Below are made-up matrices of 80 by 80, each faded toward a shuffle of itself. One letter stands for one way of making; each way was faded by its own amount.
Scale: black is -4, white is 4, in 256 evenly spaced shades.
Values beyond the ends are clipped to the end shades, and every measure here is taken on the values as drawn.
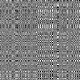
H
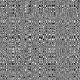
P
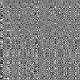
P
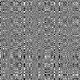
H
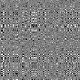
P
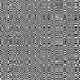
H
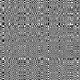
H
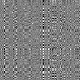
H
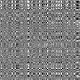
H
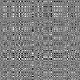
H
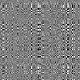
H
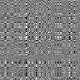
H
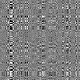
H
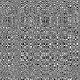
P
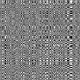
H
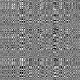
H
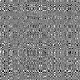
P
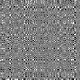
P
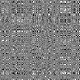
P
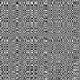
H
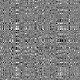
P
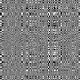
H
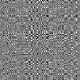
P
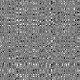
P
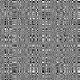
H
